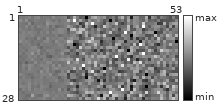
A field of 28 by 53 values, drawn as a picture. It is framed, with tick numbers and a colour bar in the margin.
Seam: vertical, 30% of the way across, the left part calmer. Slope: none. Stripes: none. Average level on the scale: 50%. Histogram: heavy tails on both sides. Mirror symmetry: none.
